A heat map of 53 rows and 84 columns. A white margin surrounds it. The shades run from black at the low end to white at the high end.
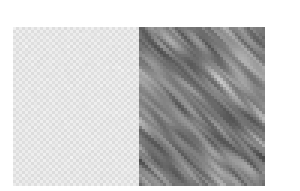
It is made of 1 by 2 panels. Panel 1,1: very high, checkered, faint in contrast. Panel 1,2: middling, slanting down to the right.
